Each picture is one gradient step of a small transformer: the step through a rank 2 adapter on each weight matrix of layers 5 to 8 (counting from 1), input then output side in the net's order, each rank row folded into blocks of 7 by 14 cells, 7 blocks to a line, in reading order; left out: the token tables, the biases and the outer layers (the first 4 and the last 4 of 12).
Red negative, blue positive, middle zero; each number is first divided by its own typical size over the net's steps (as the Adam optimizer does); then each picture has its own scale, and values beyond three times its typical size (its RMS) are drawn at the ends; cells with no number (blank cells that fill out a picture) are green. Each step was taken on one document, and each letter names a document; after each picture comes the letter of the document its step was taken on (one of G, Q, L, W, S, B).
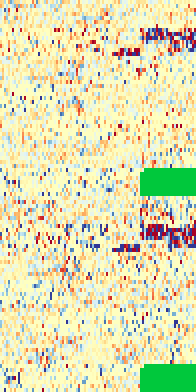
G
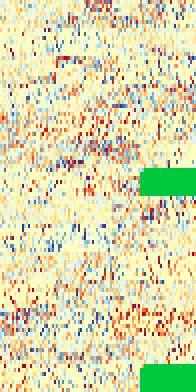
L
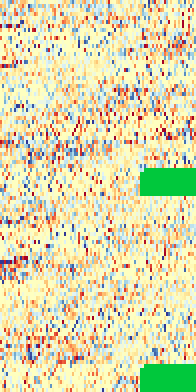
L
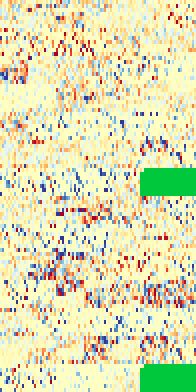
G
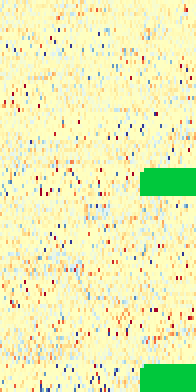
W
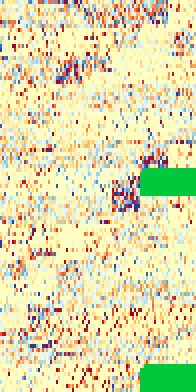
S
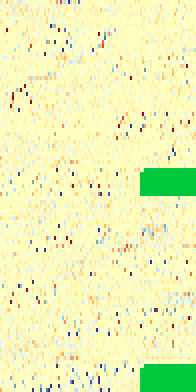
W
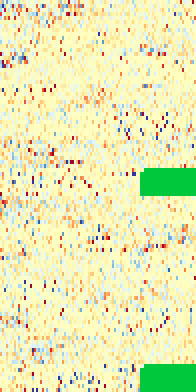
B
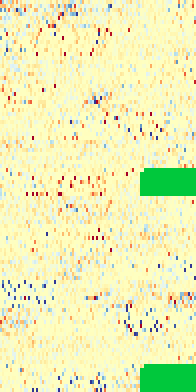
B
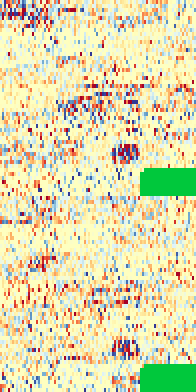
L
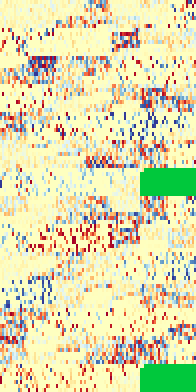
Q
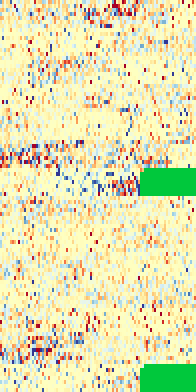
S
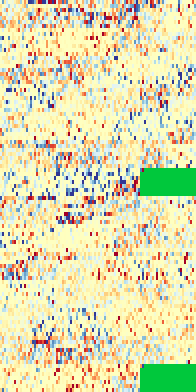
S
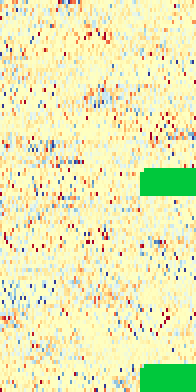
B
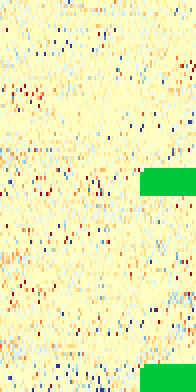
W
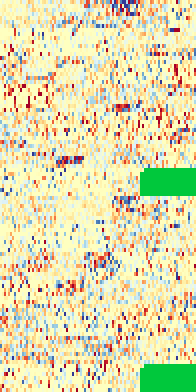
L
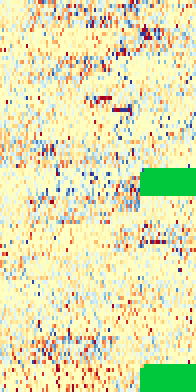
S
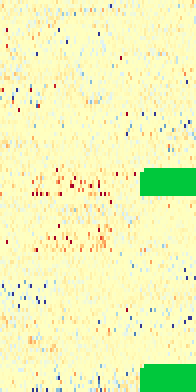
B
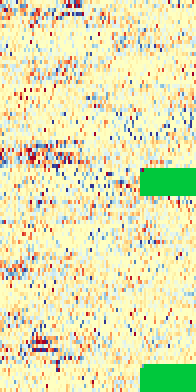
S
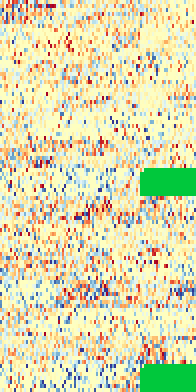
G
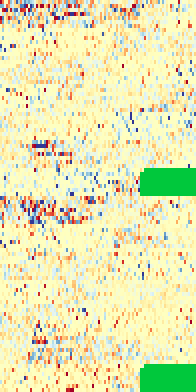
S
